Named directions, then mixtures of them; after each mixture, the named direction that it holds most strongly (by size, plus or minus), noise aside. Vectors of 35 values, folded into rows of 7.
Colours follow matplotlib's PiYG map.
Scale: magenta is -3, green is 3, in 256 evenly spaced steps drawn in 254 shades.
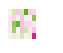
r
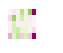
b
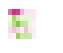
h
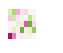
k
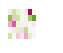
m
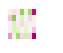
b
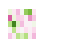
m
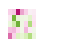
h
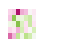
h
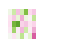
r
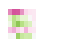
h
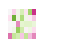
b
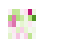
m
